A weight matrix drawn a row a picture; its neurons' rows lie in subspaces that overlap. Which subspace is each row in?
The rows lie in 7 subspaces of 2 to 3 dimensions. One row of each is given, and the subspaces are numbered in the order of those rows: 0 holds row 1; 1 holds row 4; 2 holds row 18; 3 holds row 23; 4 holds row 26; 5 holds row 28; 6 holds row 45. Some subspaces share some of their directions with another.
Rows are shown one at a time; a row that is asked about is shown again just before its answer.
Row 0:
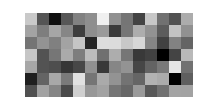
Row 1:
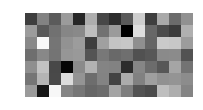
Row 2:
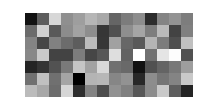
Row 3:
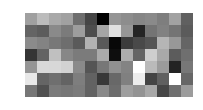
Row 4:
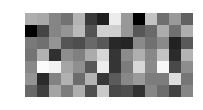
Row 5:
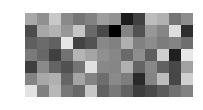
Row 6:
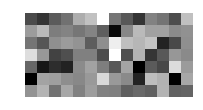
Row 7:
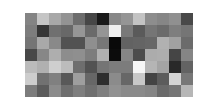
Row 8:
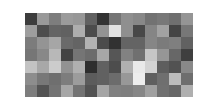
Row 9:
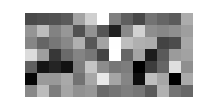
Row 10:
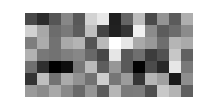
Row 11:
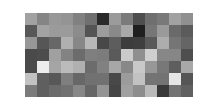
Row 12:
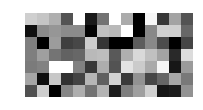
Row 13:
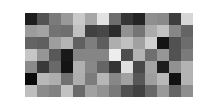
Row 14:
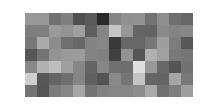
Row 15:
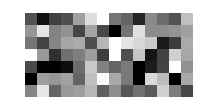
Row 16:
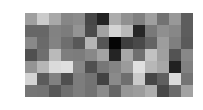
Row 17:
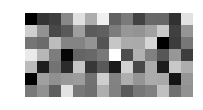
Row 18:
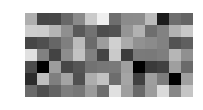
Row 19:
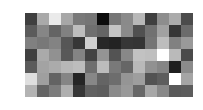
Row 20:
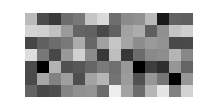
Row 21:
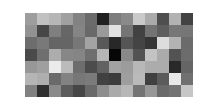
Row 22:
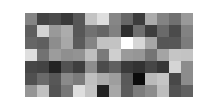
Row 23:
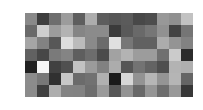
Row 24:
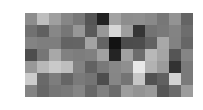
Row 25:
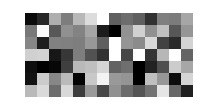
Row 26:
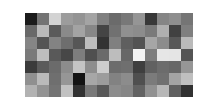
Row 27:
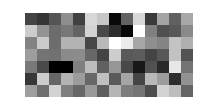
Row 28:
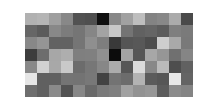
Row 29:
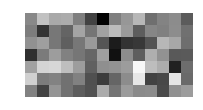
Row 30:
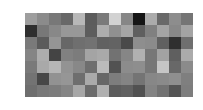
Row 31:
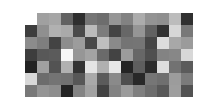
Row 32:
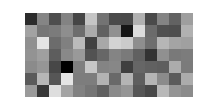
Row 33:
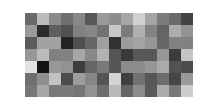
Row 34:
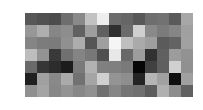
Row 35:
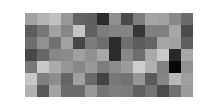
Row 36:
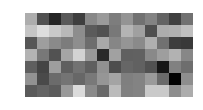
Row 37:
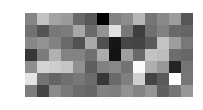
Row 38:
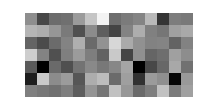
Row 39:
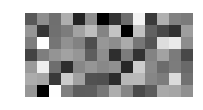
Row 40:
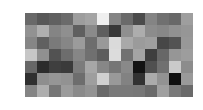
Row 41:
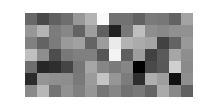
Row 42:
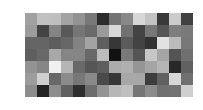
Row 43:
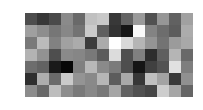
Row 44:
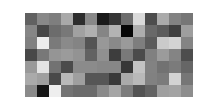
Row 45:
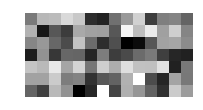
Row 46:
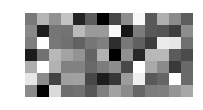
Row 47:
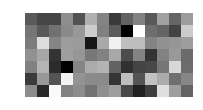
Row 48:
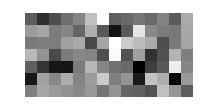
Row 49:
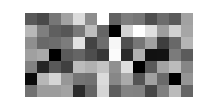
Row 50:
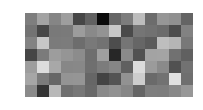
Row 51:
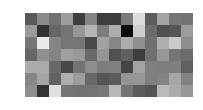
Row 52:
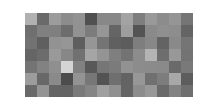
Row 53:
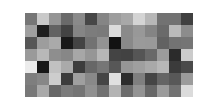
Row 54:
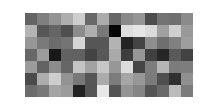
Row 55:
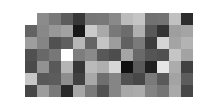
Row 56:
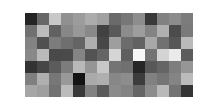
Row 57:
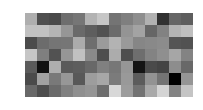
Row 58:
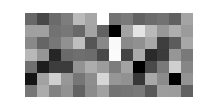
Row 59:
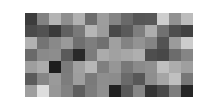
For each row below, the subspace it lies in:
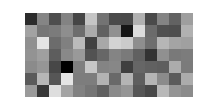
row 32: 0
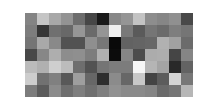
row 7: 3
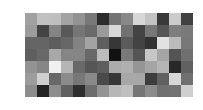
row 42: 2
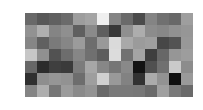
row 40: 0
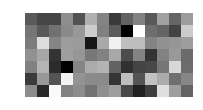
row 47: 1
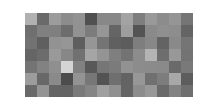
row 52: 0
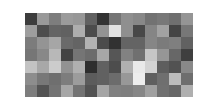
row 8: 5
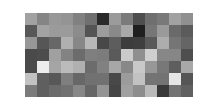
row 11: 3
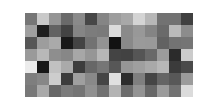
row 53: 3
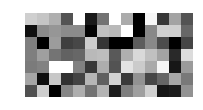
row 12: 1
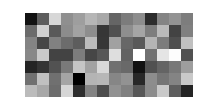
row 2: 4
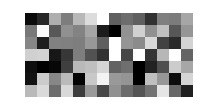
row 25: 4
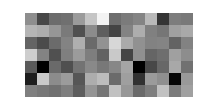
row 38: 2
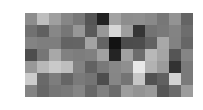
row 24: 0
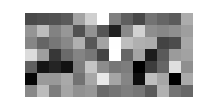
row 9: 0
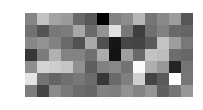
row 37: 4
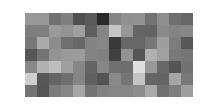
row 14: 2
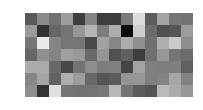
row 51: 3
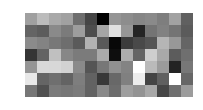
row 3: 3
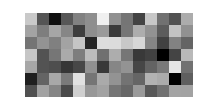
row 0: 4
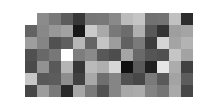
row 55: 5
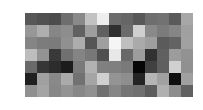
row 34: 0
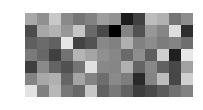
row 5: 5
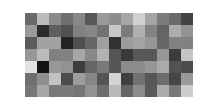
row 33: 3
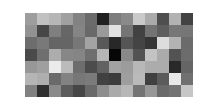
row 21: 2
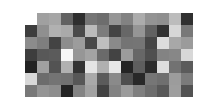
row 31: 5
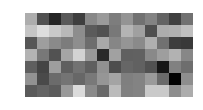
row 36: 2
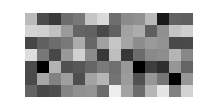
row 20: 2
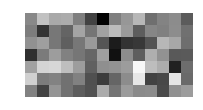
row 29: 6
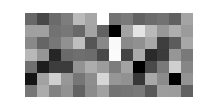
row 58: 6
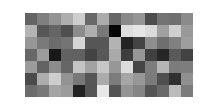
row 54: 6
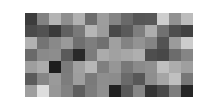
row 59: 2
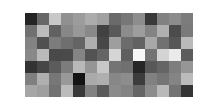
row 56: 4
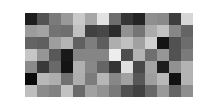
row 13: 5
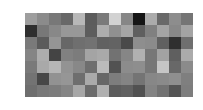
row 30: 1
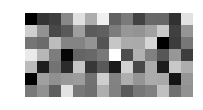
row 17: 5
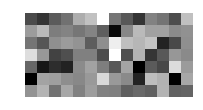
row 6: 5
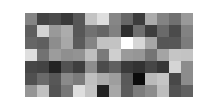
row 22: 6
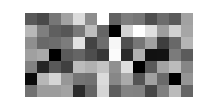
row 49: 6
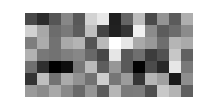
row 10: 1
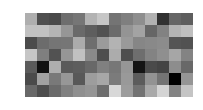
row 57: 2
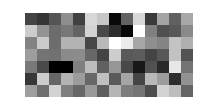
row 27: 1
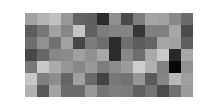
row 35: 5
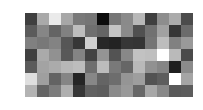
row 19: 4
